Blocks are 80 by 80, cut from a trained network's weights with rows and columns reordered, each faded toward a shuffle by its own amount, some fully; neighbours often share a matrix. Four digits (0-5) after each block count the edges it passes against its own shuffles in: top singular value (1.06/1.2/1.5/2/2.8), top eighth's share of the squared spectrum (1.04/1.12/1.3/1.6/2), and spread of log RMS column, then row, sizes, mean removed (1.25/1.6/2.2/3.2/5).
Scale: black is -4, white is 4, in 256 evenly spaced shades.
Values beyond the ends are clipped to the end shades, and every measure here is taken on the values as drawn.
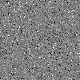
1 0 0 0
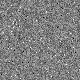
0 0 0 0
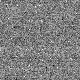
1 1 0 0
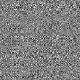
4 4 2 3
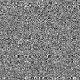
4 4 1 3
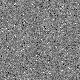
0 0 0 0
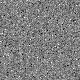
0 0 0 0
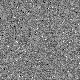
0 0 0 0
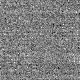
2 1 0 0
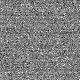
2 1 0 0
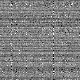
4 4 2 1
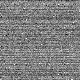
4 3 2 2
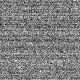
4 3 0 1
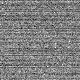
4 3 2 1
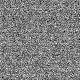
2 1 0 0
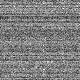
4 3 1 1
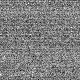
3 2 0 0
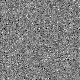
1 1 0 1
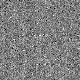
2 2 0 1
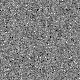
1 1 0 1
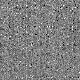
2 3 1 2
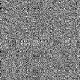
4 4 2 2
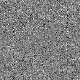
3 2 1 1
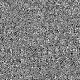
3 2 0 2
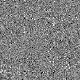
3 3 2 1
